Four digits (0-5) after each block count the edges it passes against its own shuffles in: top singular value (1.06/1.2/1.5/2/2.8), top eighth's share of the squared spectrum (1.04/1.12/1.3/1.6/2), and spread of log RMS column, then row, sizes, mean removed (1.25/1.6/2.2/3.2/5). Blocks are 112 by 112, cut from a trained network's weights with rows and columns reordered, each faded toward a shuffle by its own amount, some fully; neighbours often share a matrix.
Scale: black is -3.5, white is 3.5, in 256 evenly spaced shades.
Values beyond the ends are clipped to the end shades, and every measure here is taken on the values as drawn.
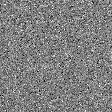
0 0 0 0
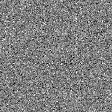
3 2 1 1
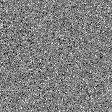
1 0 0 0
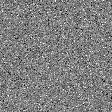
0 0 0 0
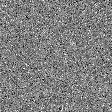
0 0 0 0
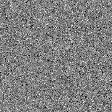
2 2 0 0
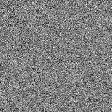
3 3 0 0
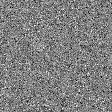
0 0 0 0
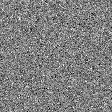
0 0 0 0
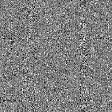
3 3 3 1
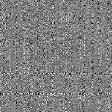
4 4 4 2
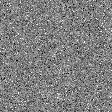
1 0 0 0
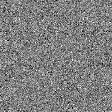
2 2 0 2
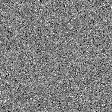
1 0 0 0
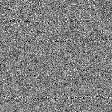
2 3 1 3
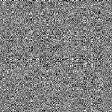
4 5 3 3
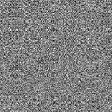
4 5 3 2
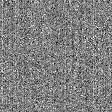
3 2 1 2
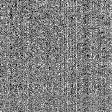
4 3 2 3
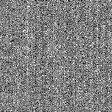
3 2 0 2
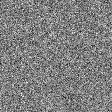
2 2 0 0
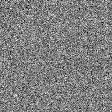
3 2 1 0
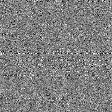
2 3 1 3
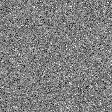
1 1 0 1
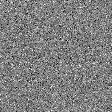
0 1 0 1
